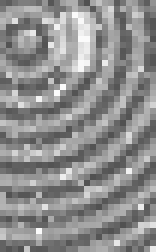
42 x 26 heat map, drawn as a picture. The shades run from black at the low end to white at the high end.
There is no overall slope. Concentric rings centre on the top left. In the top middle lies a patch that is higher than the rest. The top middle is the ninth with the highest average. Neither half mirrors the other.
